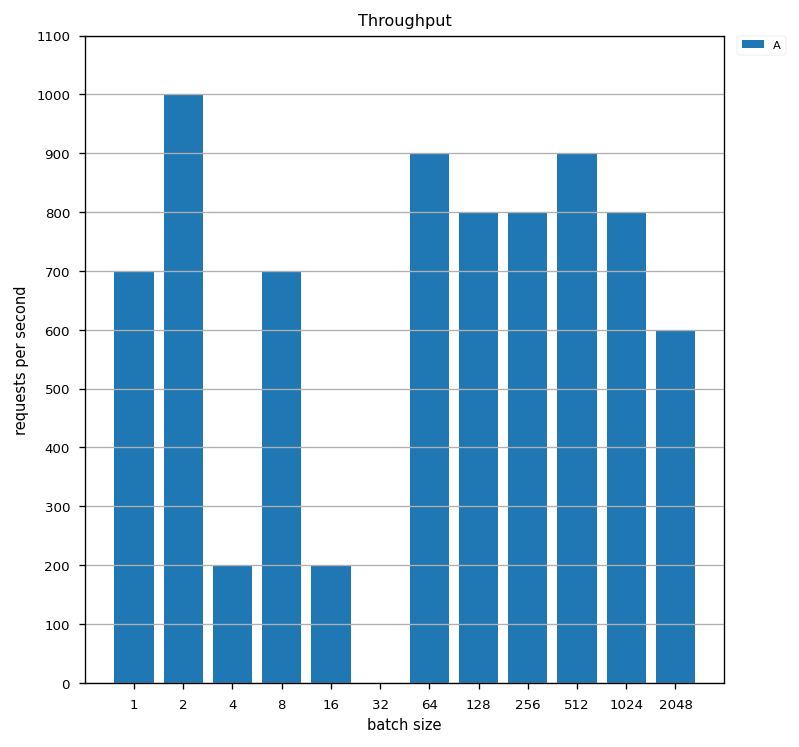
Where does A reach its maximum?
2
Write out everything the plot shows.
Title: Throughput
x-axis: batch size, ticks 1 2 4 8 16 32 64 128 256 512 1024 2048
y-axis: requests per second, ticks 0 100 200 300 400 500 600 700 800 900 1000 1100
Legend: A
Values:
A: 700 1000 200 700 200 0 900 800 800 900 800 600
